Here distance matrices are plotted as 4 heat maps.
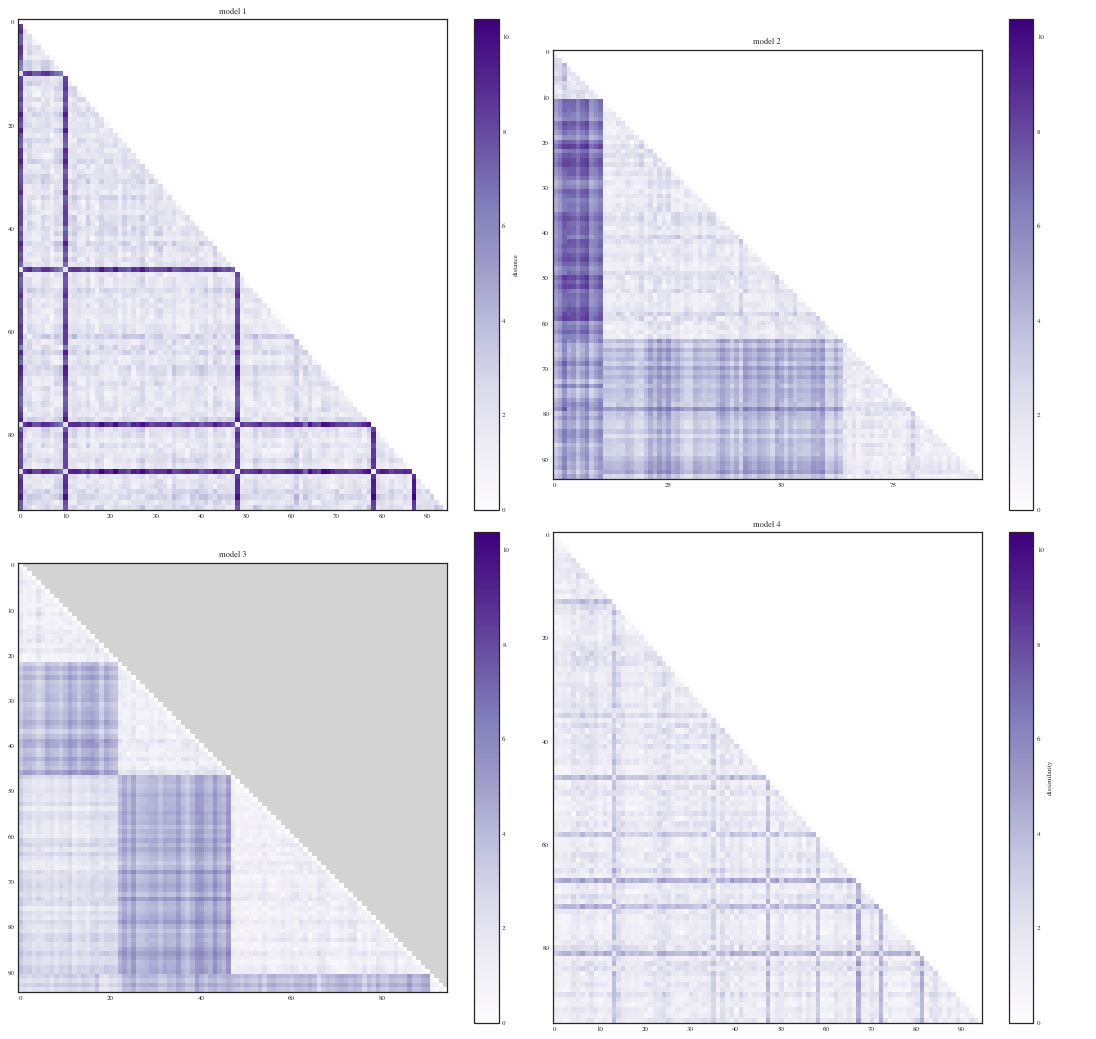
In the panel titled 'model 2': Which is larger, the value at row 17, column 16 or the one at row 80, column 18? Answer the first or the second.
the second
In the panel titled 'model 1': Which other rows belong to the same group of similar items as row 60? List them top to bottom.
1, 2, 3, 4, 5, 6, 7, 8, 9, 11, 12, 13, 14, 15, 16, 17, 18, 19, 20, 21, 22, 23, 24, 25, 26, 27, 28, 29, 30, 31, 32, 33, 34, 35, 36, 37, 38, 39, 40, 41, 42, 43, 44, 45, 46, 47, 49, 50, 51, 52, 53, 54, 55, 56, 57, 58, 59, 61, 62, 63, 64, 65, 66, 67, 68, 69, 70, 71, 72, 73, 74, 75, 76, 77, 79, 80, 81, 82, 83, 84, 85, 86, 88, 89, 90, 91, 92, 93, 94
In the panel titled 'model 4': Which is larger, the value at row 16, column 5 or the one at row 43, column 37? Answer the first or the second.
the second
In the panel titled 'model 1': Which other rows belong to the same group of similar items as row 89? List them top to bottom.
1, 2, 3, 4, 5, 6, 7, 8, 9, 11, 12, 13, 14, 15, 16, 17, 18, 19, 20, 21, 22, 23, 24, 25, 26, 27, 28, 29, 30, 31, 32, 33, 34, 35, 36, 37, 38, 39, 40, 41, 42, 43, 44, 45, 46, 47, 49, 50, 51, 52, 53, 54, 55, 56, 57, 58, 59, 60, 61, 62, 63, 64, 65, 66, 67, 68, 69, 70, 71, 72, 73, 74, 75, 76, 77, 79, 80, 81, 82, 83, 84, 85, 86, 88, 90, 91, 92, 93, 94
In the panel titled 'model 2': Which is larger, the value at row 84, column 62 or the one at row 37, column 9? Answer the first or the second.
the second
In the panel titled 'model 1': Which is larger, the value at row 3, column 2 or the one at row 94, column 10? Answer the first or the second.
the second
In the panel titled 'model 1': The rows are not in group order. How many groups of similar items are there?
2
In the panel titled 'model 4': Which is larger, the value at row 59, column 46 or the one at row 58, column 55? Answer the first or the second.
the second
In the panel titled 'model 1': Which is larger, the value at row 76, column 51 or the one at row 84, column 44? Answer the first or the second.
the second
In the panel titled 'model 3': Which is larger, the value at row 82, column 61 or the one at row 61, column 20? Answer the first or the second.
the second
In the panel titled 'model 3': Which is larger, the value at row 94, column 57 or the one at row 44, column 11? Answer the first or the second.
the second
